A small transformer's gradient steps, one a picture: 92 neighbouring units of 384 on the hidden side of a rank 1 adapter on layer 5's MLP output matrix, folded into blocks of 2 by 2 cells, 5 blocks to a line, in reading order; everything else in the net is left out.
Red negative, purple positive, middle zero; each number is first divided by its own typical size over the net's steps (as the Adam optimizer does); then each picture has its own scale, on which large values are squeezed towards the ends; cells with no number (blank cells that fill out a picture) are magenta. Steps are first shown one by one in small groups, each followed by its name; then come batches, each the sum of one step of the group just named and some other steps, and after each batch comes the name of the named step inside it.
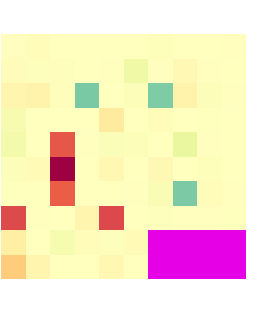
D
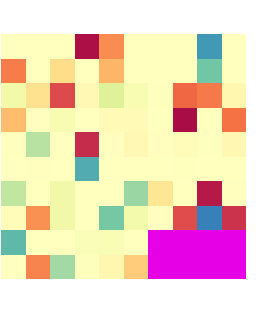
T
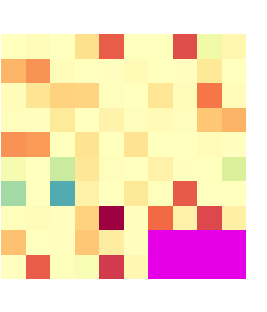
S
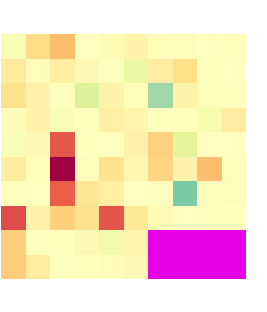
D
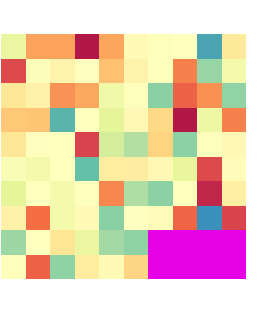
T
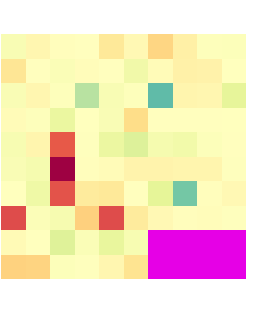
D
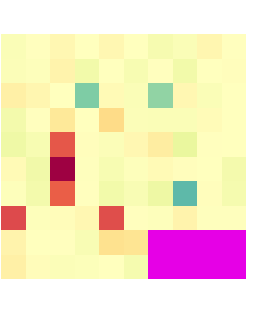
D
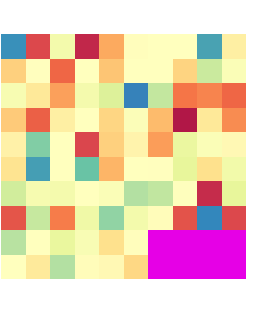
T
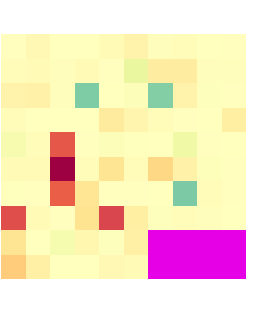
D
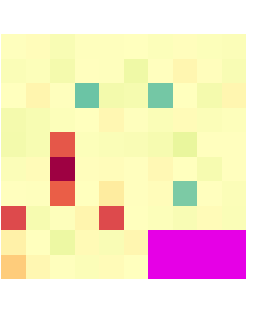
D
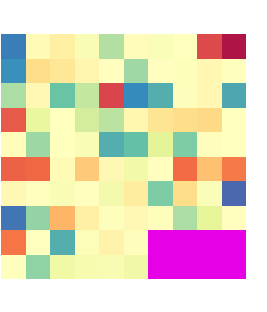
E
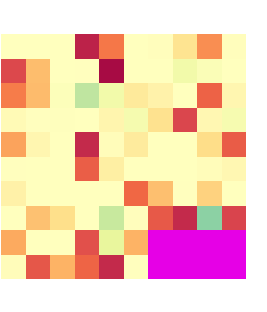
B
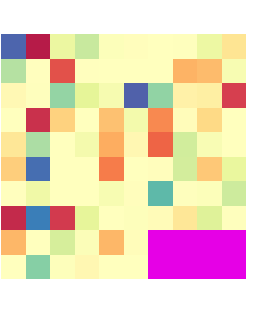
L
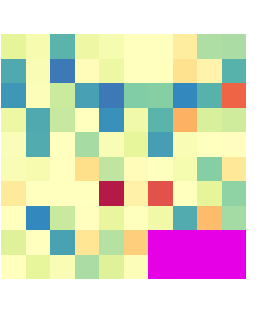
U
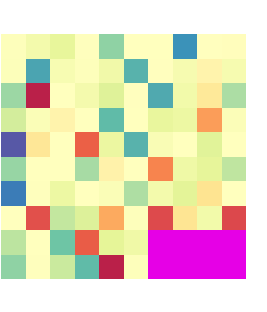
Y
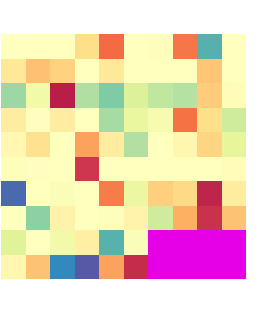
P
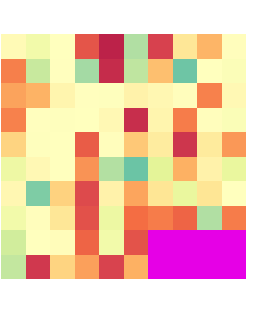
B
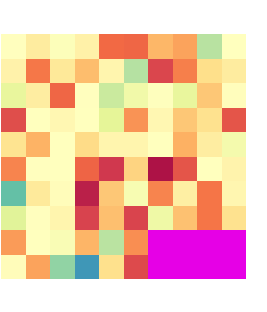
P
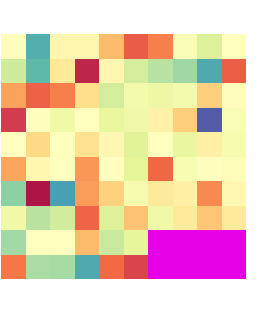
P
